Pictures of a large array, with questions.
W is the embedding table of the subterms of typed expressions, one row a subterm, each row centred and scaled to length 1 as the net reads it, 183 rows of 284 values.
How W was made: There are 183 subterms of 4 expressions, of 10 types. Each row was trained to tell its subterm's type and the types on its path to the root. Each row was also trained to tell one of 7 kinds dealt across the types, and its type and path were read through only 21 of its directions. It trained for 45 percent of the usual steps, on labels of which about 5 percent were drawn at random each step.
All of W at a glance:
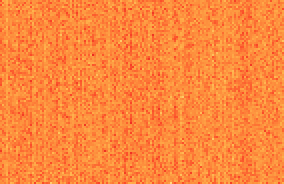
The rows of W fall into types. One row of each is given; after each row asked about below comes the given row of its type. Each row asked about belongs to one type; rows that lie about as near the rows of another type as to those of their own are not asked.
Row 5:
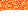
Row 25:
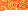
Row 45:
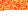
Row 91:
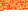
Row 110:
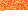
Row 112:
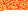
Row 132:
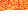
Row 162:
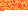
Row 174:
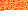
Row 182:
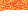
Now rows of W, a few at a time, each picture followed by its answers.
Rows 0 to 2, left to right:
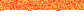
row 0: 182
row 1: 182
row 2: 45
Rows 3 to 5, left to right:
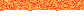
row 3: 162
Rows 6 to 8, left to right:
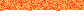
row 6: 91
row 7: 91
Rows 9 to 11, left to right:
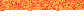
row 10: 132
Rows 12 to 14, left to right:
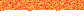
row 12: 5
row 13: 174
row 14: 91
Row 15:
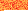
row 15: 182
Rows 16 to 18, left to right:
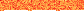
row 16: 5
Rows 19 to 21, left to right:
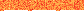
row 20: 174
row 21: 174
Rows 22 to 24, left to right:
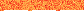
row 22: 182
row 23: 162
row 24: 5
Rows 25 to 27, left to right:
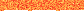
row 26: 45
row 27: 110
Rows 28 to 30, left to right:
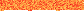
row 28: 45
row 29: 5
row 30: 25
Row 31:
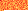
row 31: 110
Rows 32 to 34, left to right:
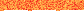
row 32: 25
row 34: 132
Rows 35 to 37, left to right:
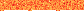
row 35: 5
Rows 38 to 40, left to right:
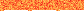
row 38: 5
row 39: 182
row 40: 182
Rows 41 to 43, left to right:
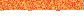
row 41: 182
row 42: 5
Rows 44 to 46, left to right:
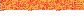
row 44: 5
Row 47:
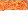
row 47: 132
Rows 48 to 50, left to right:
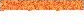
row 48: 5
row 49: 174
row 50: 182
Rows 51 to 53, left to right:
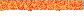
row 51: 112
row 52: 91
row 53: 25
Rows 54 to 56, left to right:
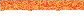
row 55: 25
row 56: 132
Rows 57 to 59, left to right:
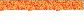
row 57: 91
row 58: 91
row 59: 174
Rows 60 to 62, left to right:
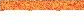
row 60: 45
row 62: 112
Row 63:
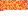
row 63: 132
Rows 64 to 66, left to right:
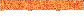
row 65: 5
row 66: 25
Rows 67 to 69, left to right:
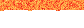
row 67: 162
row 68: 112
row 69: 25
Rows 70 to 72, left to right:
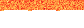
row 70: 91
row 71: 91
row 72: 162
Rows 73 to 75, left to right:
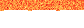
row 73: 110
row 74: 110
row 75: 162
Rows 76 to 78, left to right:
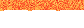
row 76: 132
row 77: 132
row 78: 5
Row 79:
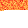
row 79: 112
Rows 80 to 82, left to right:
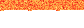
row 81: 182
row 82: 174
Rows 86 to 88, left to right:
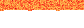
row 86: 91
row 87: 5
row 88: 112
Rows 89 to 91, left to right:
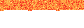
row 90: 91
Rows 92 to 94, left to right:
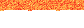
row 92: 132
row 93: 132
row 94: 45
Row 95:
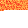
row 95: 182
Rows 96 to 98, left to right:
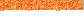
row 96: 91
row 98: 91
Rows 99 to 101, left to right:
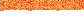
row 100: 5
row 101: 132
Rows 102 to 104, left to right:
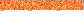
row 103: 5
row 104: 45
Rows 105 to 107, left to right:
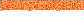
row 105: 174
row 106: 174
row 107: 182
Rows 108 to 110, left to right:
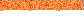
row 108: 182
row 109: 112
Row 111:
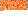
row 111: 112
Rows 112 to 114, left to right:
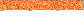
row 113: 162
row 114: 182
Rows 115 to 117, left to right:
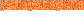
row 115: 132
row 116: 162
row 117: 182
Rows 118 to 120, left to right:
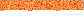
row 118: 112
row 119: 162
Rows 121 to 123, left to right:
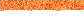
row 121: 110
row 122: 110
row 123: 45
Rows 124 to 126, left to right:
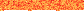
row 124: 25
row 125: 162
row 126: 91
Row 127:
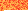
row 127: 132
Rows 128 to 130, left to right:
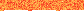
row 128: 45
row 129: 25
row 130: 132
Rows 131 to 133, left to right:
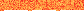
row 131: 162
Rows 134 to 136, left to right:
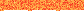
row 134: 91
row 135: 5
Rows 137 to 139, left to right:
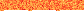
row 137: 112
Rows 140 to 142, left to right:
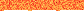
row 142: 112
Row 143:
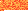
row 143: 91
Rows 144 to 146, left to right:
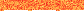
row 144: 162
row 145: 182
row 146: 182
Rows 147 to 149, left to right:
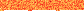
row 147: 112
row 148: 174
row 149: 132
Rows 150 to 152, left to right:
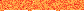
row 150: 5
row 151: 132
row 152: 174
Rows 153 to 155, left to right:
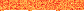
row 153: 182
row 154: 25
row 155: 5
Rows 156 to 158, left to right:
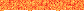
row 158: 112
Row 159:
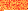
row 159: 174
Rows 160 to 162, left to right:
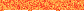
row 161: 174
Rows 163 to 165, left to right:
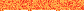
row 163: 132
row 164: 91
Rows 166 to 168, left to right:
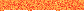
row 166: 5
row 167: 110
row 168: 174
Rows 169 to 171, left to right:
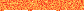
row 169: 174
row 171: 110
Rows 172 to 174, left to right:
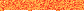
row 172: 91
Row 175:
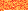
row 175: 162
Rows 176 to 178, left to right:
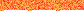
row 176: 112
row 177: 182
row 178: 45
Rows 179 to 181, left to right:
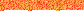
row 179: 45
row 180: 45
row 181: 45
